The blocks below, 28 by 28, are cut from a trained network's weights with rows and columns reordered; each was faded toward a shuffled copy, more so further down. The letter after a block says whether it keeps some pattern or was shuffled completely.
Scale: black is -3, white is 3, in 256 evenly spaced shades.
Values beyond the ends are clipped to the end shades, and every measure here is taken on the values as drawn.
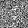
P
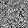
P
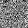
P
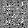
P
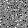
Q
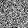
Q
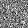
Q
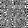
P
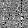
P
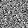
Q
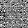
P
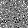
Q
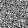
Q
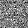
P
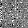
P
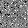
Q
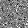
Q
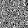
P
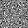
P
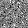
Q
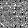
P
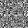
P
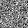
Q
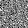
Q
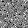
Q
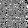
P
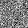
Q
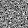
Q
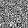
P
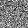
Q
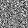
Q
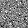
Q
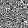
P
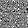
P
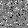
Q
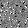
Q
